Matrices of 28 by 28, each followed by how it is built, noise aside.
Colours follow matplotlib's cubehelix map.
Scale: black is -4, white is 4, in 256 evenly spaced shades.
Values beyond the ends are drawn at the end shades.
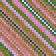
Toeplitz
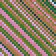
Toeplitz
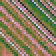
Toeplitz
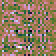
low rank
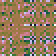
low rank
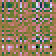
low rank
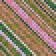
Toeplitz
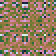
low rank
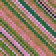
Toeplitz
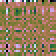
low rank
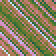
Toeplitz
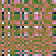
low rank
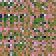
low rank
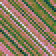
Toeplitz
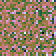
low rank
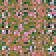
low rank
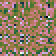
low rank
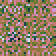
low rank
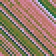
Toeplitz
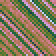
Toeplitz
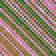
Toeplitz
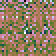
low rank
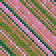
Toeplitz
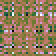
low rank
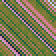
Toeplitz
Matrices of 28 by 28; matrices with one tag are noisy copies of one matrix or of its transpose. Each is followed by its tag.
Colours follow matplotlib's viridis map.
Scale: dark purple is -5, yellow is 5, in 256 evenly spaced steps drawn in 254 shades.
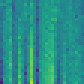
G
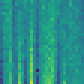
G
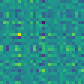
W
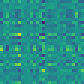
W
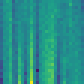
G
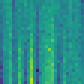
G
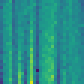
G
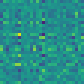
W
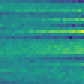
G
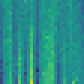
G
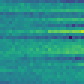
G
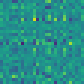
W
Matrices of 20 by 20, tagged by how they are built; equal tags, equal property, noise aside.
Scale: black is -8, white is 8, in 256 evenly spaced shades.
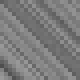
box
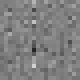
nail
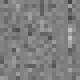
nail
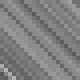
box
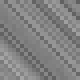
box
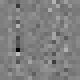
nail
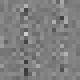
nail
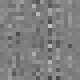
nail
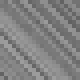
box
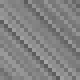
box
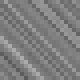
box
